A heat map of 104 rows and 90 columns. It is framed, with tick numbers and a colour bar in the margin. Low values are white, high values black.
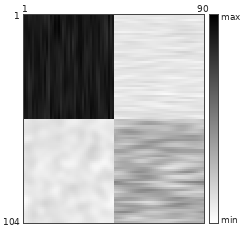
The table splits into 2 rows of 2 panels. Panel 1,1: very high, streaked downward, faint in contrast. Panel 1,2: very low, streaked across, faint in contrast. Panel 2,1: very low, blotchy, faint in contrast. Panel 2,2: low, streaked across.
